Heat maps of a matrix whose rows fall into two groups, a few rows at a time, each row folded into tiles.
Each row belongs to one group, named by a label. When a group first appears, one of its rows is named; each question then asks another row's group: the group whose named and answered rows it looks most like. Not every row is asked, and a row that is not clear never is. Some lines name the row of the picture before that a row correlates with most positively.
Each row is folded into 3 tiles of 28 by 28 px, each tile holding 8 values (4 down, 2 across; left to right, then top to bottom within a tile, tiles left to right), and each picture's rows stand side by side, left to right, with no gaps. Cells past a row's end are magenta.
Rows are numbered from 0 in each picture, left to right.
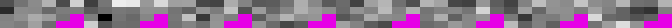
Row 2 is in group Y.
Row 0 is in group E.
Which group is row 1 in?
E
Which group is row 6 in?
E
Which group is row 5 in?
Y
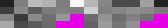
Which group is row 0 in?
E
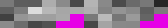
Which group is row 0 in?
Y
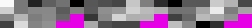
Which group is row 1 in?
Y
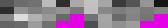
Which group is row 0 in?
E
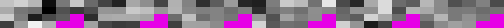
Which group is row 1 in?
Y
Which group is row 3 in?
E
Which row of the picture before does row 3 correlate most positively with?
0
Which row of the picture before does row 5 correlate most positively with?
1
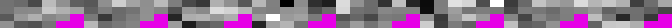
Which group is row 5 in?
E
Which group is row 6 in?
E
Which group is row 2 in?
Y
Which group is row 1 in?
E
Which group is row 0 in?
Y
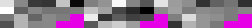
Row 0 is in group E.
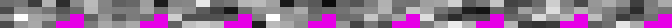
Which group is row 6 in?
Y
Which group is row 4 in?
Y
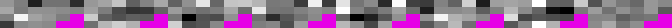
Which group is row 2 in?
E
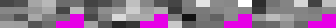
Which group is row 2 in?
E
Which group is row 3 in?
E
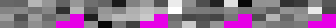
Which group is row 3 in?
Y
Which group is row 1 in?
Y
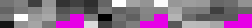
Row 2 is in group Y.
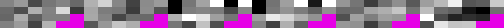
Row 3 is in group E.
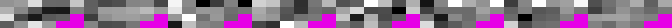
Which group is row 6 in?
E
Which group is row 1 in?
Y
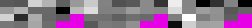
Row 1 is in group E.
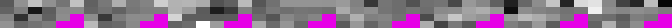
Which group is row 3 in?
E
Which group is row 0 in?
E
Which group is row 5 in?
Y
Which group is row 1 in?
E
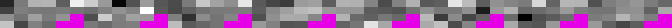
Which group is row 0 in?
E
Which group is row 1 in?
Y
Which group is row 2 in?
E
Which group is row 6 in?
E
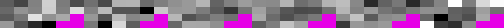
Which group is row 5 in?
E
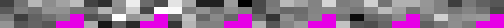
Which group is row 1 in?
Y
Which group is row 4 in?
E
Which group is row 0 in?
E
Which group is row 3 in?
E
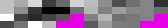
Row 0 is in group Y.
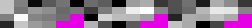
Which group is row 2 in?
Y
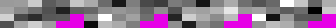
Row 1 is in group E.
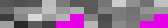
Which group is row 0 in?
Y
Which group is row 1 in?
E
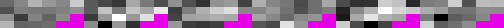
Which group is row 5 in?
E
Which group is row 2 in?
Y
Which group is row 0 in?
E
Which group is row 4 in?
Y
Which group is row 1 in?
Y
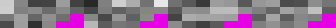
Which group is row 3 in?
Y
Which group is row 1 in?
E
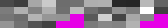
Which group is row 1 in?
Y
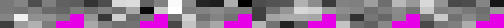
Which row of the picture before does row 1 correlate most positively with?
0
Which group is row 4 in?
E
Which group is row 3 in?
Y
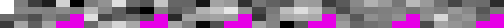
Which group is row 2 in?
Y
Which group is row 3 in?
Y
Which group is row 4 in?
E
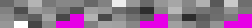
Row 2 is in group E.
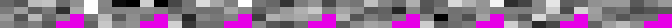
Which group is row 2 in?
E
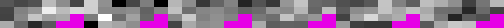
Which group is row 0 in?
Y
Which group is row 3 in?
Y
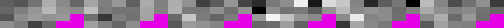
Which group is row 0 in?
Y
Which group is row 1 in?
E
